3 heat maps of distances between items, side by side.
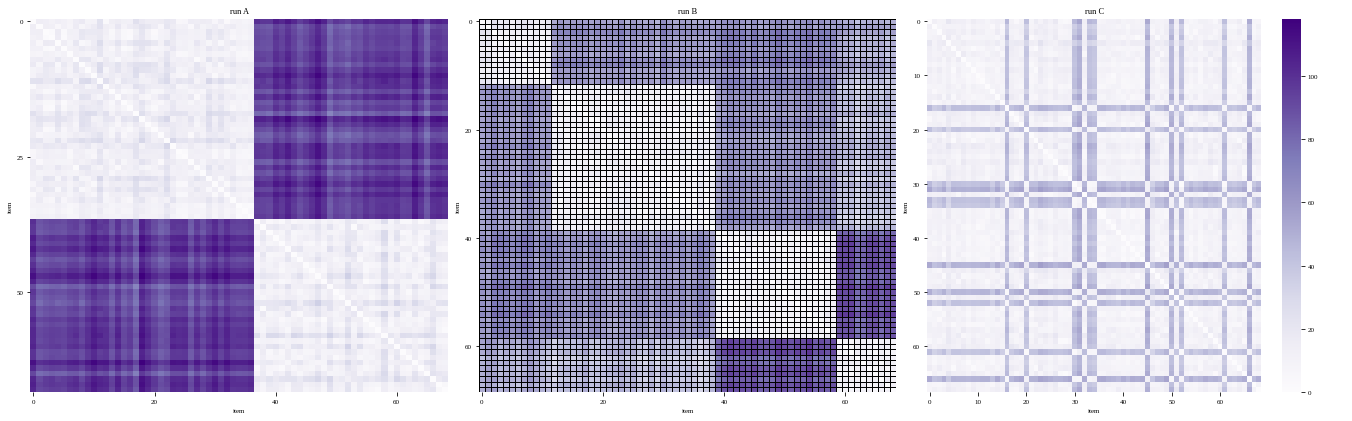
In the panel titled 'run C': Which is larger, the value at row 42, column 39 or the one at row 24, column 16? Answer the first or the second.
the second
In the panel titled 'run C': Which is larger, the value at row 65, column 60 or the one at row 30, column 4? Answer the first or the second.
the second
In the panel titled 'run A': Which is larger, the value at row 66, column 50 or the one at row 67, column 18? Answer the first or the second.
the second
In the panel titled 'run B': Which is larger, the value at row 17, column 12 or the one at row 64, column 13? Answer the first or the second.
the second
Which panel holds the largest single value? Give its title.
run A
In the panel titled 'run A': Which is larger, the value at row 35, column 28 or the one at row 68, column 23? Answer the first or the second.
the second
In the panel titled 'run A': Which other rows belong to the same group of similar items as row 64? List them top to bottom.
37, 38, 39, 40, 41, 42, 43, 44, 45, 46, 47, 48, 49, 50, 51, 52, 53, 54, 55, 56, 57, 58, 59, 60, 61, 62, 63, 65, 66, 67, 68
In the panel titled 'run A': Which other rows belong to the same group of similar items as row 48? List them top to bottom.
37, 38, 39, 40, 41, 42, 43, 44, 45, 46, 47, 49, 50, 51, 52, 53, 54, 55, 56, 57, 58, 59, 60, 61, 62, 63, 64, 65, 66, 67, 68
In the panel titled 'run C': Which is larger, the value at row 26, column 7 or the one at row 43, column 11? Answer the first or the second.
the first
